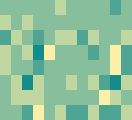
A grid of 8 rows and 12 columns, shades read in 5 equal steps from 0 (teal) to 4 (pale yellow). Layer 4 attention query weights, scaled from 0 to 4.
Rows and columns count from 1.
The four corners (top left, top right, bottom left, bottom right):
2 2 2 3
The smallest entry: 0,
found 3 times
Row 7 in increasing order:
2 2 2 2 2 2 2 3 3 3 3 4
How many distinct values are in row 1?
3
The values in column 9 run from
1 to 3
